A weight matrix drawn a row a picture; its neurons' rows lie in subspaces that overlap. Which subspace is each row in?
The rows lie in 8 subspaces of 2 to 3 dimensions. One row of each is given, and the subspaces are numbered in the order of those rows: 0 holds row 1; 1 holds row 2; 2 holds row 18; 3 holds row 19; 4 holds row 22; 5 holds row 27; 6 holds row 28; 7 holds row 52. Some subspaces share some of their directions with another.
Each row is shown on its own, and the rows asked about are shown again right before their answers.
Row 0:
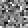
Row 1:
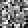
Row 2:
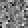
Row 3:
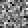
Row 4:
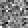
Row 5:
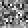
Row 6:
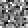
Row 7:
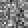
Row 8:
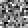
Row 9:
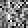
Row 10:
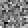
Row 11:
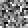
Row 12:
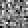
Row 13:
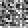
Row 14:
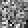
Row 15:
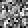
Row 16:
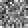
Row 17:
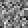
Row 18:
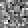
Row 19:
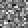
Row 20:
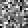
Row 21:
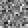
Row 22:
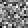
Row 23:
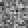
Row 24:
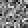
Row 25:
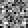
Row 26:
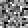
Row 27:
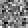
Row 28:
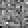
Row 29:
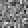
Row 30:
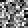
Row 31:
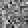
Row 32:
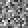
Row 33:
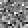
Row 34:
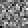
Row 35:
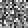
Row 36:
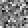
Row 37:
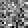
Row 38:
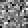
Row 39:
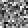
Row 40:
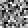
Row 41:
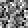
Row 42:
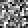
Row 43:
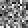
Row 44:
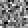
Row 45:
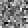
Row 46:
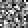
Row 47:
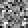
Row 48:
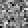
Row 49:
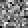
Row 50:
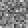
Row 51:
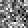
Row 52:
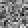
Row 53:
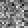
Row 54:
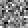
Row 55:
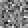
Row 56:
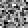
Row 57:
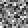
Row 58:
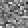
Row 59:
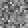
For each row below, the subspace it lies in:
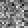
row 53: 1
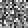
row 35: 3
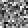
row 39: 4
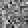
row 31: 0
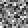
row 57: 4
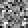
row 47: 5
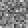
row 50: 2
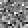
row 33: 0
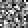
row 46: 3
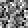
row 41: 1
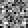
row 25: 5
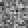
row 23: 2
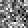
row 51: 7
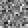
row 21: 0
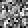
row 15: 7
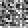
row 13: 6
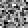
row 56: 3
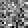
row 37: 1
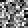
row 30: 1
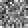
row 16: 3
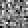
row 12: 6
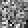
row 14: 0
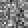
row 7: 1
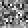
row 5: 6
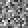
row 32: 4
